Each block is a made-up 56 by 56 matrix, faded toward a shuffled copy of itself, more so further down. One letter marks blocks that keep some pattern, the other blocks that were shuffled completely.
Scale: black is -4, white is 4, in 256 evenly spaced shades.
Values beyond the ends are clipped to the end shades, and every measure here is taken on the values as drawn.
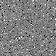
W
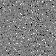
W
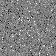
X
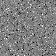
X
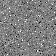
X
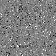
W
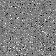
W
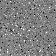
X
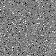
W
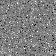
X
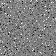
X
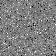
X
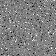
X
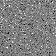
W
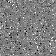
W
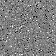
W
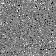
W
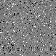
W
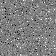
X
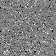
W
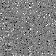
W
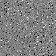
W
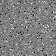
X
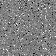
W
